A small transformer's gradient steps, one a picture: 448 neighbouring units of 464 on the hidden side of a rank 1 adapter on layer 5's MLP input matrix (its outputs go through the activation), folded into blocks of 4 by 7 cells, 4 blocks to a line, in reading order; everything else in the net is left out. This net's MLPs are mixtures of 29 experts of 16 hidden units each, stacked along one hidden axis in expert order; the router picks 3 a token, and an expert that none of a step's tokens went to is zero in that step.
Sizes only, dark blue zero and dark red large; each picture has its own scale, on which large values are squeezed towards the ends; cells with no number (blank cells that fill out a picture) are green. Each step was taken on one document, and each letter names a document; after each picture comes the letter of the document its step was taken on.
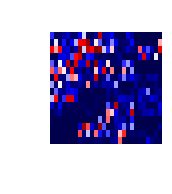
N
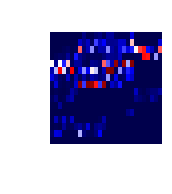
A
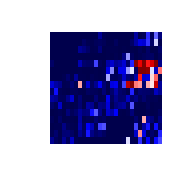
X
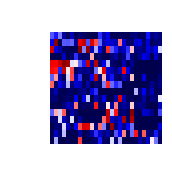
N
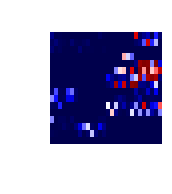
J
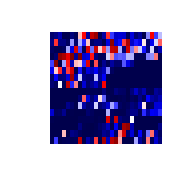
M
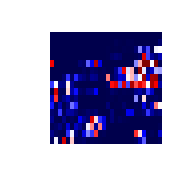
X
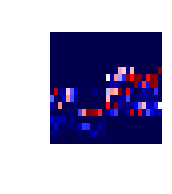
J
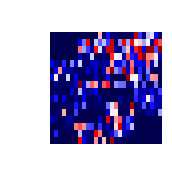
N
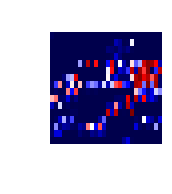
X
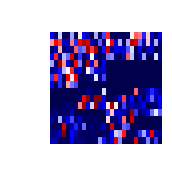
M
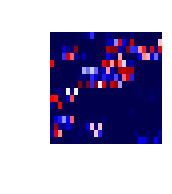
A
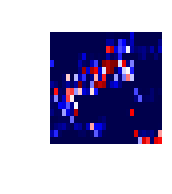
A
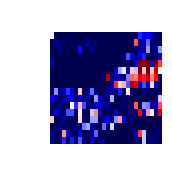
J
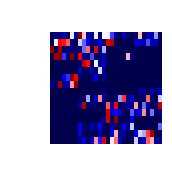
M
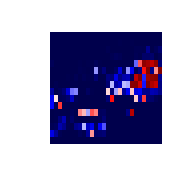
X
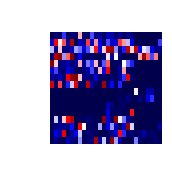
M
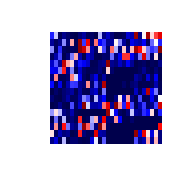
N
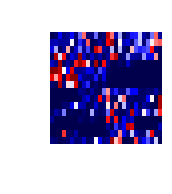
M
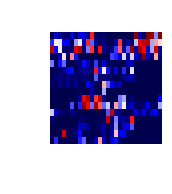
M
